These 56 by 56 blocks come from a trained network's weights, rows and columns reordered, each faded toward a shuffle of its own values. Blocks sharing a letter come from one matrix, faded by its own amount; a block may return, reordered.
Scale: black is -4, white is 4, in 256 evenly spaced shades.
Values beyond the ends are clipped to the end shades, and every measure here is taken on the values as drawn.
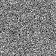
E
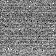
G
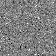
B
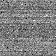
G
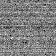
G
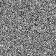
E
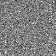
B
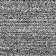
G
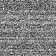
G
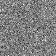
E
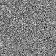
E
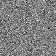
E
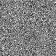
E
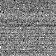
G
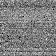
G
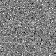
B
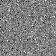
B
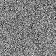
E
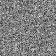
E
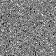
B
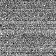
G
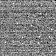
G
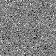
B
